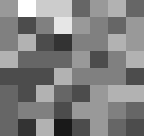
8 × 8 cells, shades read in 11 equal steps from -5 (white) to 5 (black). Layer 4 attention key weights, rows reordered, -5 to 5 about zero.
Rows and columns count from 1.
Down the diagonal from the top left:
-1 2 2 1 0 -1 0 2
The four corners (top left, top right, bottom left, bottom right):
-1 1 1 2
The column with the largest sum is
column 2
